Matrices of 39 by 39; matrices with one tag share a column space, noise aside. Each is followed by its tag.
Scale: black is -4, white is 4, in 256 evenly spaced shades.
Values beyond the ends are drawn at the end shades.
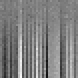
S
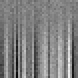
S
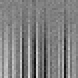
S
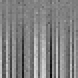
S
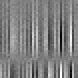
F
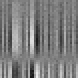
F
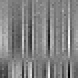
F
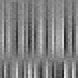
F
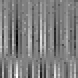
F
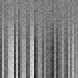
S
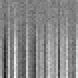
S
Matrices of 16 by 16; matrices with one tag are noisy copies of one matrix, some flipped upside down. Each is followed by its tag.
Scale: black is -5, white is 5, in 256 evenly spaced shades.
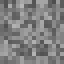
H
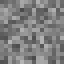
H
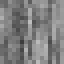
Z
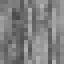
Z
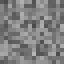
H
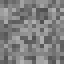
H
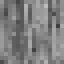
Z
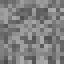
H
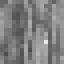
Z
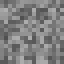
H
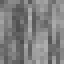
Z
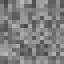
H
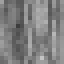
Z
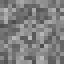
H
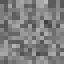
H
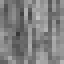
Z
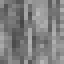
Z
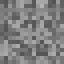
H
